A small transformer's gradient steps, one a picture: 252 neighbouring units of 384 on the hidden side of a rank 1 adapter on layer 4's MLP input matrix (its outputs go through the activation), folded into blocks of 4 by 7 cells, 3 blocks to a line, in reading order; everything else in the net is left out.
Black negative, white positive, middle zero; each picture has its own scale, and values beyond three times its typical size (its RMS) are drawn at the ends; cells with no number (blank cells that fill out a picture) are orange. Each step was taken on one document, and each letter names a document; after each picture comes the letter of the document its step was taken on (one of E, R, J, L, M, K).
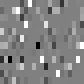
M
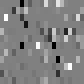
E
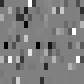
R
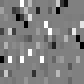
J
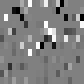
E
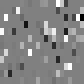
E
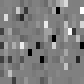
J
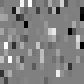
M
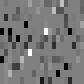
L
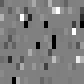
R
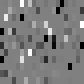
J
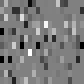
J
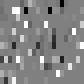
M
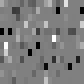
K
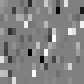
K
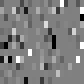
M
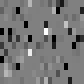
L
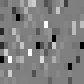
J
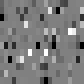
R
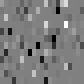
K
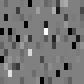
L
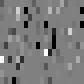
R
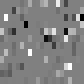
E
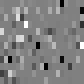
M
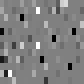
J
